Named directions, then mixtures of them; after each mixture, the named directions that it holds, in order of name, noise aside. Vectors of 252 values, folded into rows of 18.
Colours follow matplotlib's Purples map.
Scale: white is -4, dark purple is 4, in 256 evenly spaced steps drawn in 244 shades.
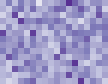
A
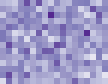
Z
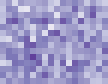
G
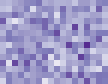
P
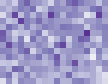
A, Z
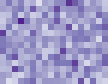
A, P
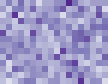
A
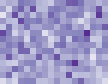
A, Z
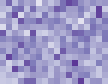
A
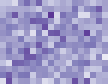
G, P, Z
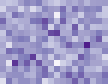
G, P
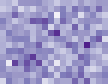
G, P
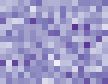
P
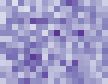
A, G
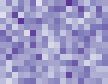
A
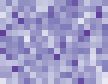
A, Z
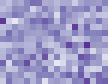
P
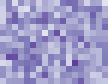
A, G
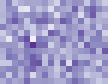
G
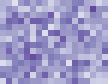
G, Z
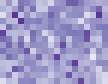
A, Z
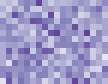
G, P, Z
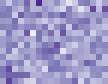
A, Z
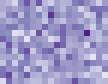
Z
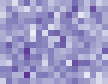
G, Z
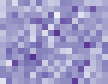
G, P, Z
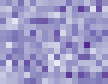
A, P, Z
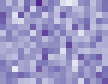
A, G, P
